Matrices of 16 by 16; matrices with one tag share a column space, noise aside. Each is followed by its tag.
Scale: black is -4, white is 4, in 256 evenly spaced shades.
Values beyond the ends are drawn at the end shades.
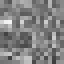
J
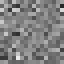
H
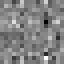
J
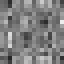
J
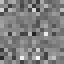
H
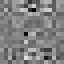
H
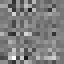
H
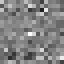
H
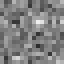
J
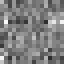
J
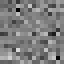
H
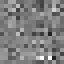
H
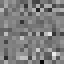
H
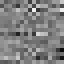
H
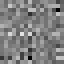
H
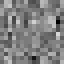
J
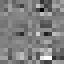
H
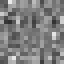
J
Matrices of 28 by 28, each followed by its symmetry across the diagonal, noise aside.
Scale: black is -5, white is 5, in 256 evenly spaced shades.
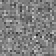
antisymmetric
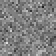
antisymmetric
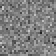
neither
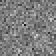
symmetric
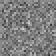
symmetric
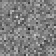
symmetric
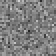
neither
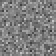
symmetric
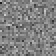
neither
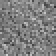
antisymmetric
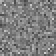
symmetric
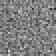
antisymmetric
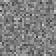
neither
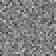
antisymmetric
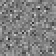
symmetric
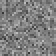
neither
